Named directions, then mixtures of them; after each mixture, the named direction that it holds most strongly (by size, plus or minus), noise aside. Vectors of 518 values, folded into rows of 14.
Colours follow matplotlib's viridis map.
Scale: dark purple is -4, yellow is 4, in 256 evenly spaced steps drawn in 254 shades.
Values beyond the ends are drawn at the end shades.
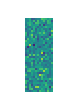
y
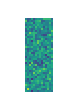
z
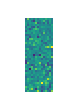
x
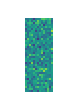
y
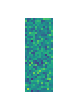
z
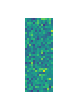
y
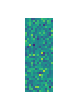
y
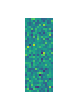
y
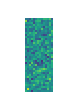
z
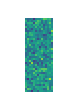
z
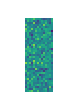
y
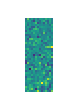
x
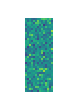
y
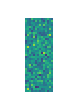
y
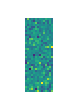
x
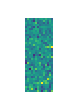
x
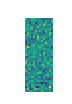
y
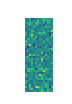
y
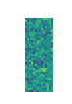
z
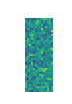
y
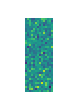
y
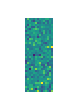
x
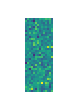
x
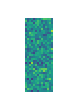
z
